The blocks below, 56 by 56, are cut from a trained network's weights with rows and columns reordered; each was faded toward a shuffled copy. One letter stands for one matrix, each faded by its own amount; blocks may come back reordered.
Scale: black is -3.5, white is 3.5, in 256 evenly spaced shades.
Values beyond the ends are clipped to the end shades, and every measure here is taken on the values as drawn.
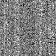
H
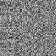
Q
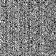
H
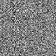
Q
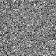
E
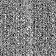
H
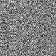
Q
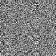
Q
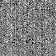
H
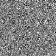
E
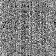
H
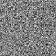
E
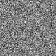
Q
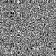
Q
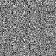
Q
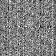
H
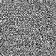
Q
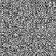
Q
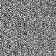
Q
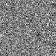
E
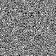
E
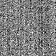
H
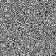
Q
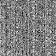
H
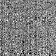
H
